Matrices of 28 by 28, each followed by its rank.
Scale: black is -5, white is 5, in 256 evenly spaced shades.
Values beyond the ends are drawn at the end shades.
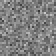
full rank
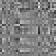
three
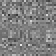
five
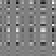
one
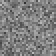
full rank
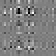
two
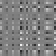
one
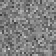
full rank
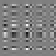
one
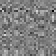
five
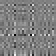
two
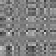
two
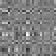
three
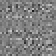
five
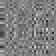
three
